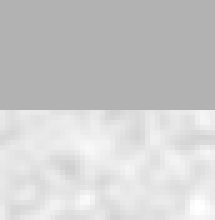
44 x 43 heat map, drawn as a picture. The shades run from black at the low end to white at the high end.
It is made of 2 by 1 panels. Panel 1,1: high, flat. Panel 2,1: very high, blotchy, faint in contrast.
